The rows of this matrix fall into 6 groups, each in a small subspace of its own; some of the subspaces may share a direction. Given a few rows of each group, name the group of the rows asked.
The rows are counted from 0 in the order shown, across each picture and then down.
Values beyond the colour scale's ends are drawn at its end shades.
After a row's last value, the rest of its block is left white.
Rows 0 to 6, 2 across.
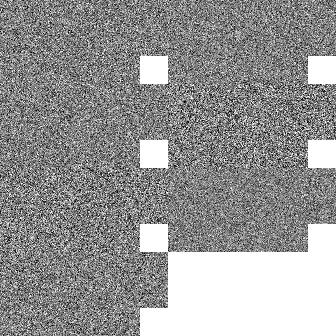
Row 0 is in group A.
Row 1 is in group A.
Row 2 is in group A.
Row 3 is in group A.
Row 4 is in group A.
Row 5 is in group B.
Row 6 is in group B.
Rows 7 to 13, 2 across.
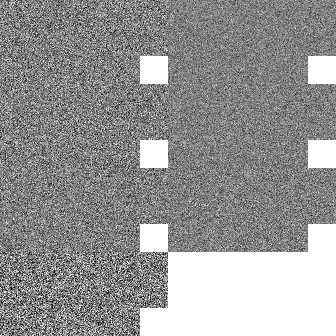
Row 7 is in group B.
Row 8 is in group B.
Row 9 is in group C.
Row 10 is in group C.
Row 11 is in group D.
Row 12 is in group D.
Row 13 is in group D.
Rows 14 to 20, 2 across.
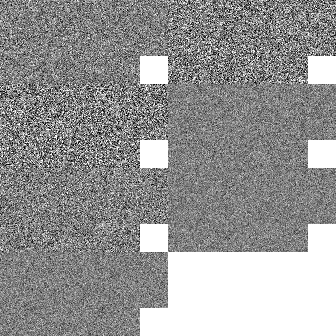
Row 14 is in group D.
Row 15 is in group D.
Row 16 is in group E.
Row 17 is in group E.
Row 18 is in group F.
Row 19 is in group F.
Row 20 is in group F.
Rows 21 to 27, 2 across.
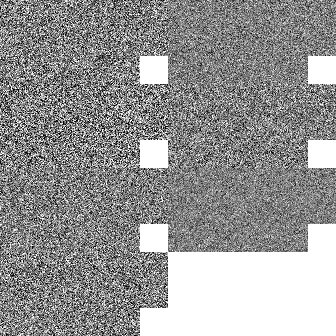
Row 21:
F
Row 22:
A
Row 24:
F
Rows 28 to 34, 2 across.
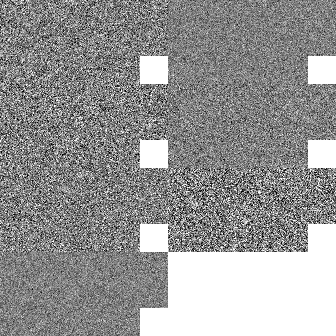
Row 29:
C
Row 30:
B
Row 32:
A
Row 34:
F
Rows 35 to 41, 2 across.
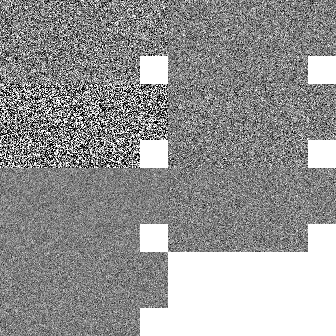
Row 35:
C
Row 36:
B
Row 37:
B
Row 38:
C
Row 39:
F
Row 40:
A
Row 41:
C
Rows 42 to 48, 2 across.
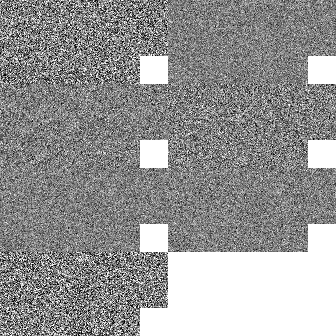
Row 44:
F
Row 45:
A
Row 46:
D
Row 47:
D
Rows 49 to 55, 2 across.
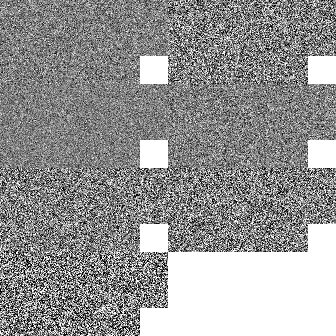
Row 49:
E
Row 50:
E
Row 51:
A
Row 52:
B
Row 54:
F
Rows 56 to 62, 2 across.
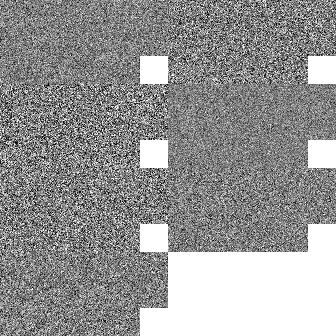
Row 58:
C
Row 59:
E
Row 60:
B
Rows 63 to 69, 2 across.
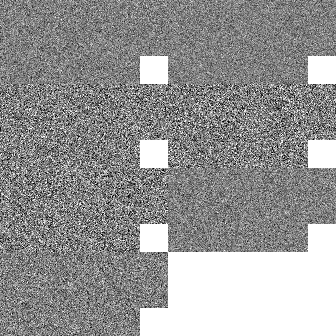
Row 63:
F
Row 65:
A
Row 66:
D
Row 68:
E
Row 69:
A
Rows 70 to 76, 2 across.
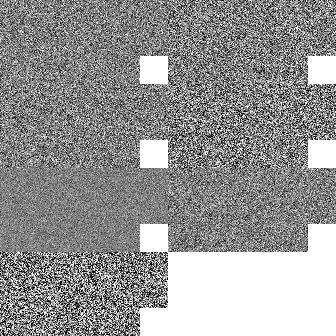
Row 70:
F
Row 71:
A
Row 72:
A
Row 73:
A
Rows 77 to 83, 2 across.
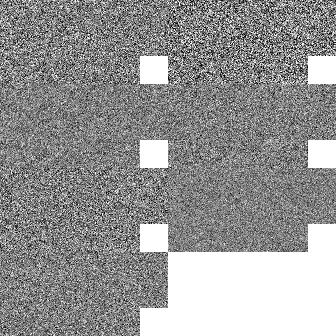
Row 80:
F
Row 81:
C
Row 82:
A
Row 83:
C
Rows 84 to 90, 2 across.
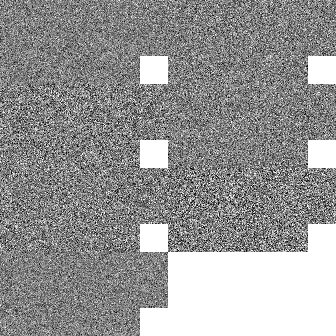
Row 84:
F
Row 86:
E
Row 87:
A
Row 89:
A
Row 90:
C
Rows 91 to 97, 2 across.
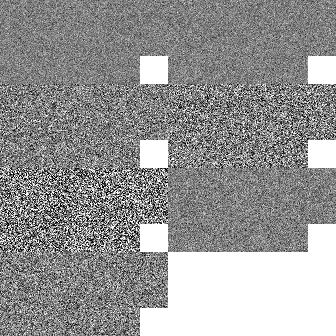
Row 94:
C
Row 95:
A
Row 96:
E
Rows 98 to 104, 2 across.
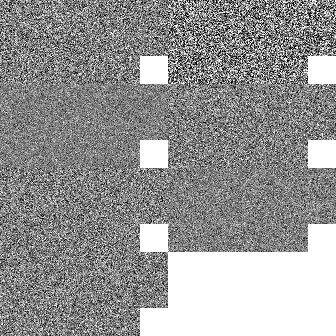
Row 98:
B
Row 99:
B
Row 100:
D
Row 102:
F
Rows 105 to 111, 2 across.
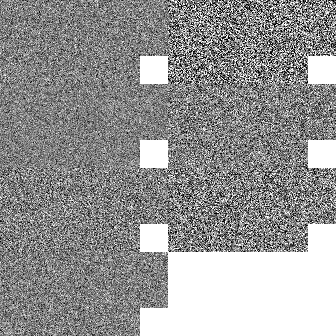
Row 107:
D
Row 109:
A
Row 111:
D
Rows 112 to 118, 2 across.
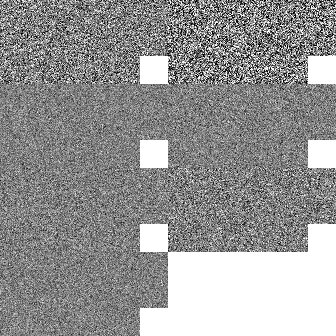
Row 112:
D
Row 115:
D
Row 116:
B
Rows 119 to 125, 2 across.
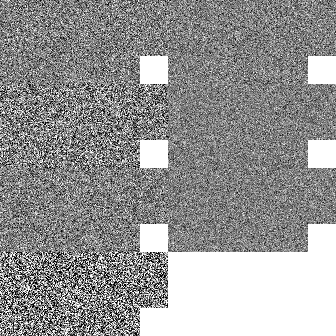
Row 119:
D
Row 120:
A
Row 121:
E
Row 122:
C
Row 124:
C
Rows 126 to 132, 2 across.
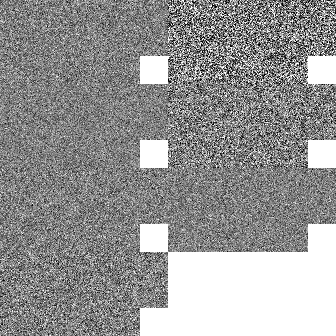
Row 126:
D
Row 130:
F
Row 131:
F
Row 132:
E
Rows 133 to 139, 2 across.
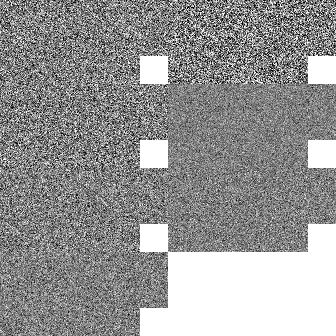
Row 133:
C
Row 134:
D
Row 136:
B
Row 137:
D
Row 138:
A
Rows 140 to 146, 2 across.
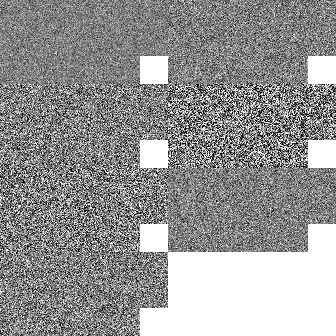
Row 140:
E
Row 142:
D
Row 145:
E
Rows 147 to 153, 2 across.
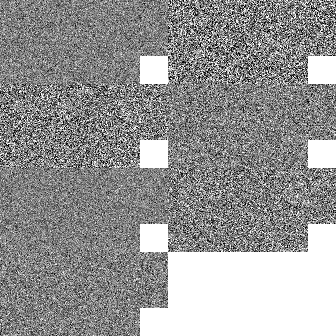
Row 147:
B
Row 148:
F
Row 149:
A
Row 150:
B
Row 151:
C
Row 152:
D
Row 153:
B
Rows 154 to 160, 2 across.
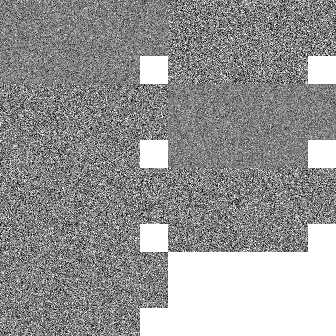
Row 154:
B
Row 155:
D
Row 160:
D
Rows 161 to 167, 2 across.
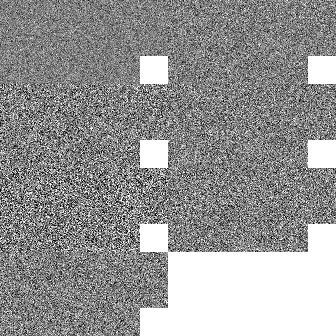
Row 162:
F
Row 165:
A
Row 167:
B
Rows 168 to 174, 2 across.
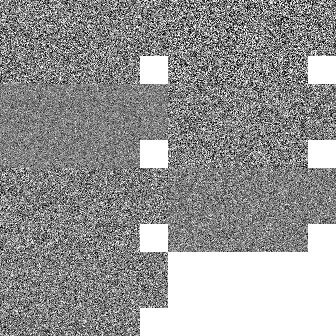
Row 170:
C
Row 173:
F
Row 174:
C
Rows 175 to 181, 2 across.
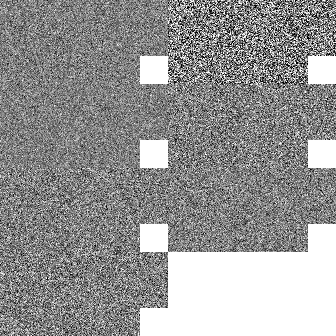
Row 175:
E
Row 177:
B
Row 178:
A
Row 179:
A
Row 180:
B
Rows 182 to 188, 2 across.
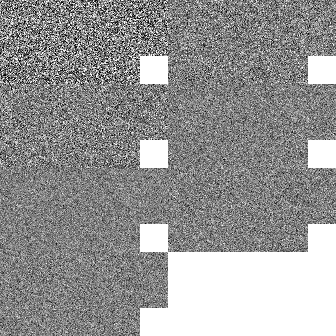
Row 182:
C
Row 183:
E
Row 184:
C
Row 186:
A
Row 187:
D
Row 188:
D
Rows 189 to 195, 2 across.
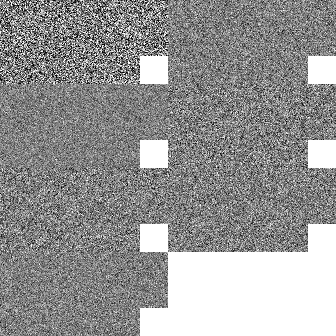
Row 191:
C
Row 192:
E
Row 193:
F
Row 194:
F
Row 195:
C
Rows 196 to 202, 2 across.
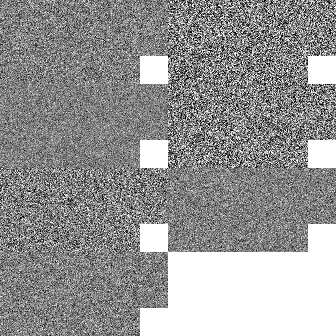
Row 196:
E
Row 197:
F
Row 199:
F
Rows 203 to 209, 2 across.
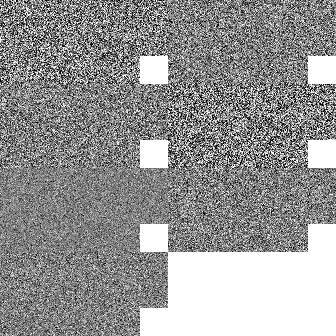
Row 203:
F
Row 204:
D
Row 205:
B
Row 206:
F
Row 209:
C
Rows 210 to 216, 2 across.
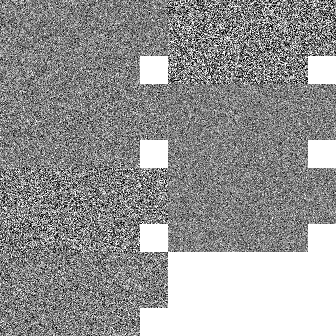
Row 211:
E
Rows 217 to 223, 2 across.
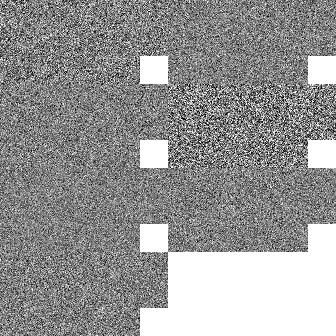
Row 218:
B
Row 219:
B
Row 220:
B
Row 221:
B
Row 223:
F
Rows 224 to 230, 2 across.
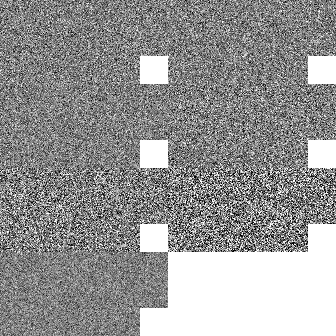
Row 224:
A
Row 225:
B
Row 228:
E
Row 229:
F
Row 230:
B
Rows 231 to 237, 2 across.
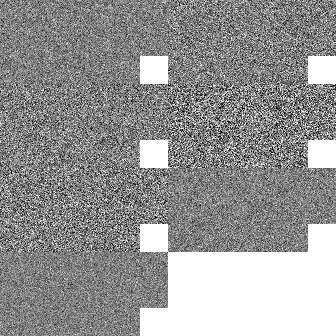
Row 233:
F
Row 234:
D
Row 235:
A
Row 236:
F
